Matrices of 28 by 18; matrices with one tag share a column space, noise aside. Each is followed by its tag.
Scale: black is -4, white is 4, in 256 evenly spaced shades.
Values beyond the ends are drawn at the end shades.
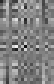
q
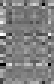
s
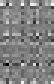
s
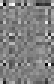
s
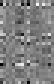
s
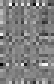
s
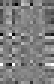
s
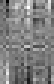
q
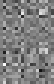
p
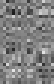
p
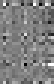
s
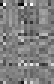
s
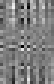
q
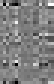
s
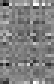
s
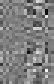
p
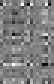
s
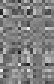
p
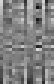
q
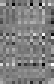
s
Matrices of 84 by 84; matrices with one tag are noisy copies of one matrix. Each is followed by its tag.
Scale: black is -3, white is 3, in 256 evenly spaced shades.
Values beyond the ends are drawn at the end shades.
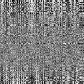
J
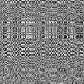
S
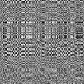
S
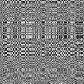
S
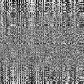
J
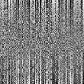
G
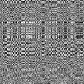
S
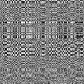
S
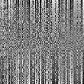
G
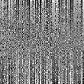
G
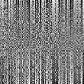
G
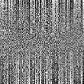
G
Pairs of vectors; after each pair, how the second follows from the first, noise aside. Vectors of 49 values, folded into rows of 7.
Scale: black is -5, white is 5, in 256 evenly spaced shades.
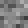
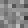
sign-scrambled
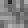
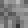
reversed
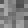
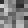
scaled up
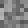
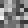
scaled up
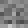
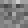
reversed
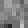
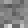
sign-scrambled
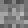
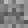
negated
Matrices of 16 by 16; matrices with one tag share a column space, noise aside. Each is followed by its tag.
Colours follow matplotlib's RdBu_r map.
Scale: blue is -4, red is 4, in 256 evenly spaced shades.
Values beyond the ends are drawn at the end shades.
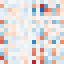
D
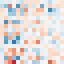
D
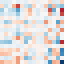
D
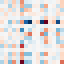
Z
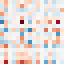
Z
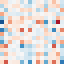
Z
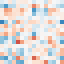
D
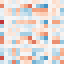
D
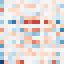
Z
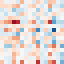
Z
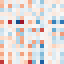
Z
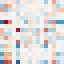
Z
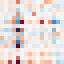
Z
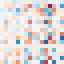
D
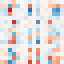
D
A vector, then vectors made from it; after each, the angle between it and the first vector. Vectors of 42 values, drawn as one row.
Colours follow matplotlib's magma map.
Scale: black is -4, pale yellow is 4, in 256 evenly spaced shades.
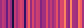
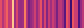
nearly opposite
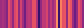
partly aligned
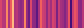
nearly opposite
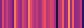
orthogonal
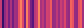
partly aligned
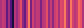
nearly parallel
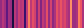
nearly parallel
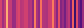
partly opposed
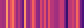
partly opposed
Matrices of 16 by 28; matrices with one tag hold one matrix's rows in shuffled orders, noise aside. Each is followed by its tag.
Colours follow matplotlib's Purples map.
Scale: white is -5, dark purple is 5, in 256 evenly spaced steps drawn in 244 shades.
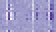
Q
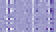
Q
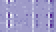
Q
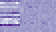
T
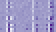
Q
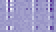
Q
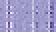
Q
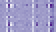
Q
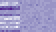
T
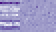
T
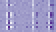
Q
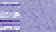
T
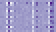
Q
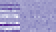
T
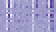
Q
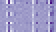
Q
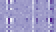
Q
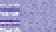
T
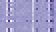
Q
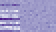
T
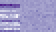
T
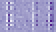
Q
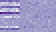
T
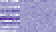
T
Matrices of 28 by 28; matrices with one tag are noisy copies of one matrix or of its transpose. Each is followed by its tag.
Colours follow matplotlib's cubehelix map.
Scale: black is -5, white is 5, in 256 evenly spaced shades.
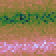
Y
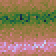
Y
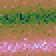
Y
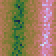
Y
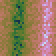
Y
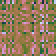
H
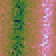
Y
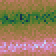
Y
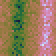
Y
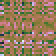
H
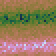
Y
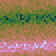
Y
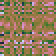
H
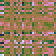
H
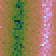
Y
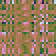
H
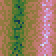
Y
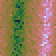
Y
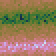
Y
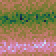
Y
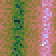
Y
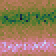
Y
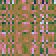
H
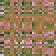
H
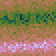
Y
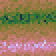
Y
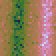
Y
